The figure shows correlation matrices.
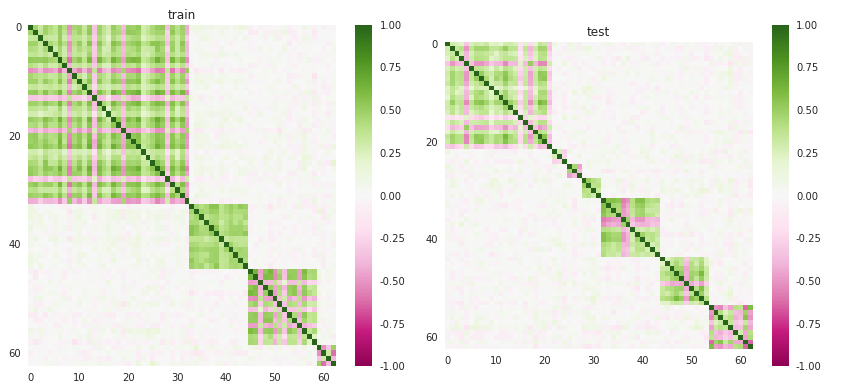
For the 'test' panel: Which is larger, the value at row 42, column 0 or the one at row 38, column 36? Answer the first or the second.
the first
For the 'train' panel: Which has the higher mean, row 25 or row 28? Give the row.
25
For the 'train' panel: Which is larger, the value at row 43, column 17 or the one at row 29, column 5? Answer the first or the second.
the second
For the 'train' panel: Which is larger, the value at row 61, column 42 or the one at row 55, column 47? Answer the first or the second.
the second
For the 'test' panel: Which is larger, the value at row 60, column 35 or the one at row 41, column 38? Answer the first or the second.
the second
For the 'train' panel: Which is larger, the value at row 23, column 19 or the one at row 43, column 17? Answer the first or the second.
the second
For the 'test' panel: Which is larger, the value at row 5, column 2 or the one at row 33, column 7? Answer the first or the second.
the first
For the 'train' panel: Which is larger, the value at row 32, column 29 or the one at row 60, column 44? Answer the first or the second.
the second
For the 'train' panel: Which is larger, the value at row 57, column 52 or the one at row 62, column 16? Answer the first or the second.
the second
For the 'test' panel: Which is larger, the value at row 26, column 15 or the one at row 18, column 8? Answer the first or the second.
the second
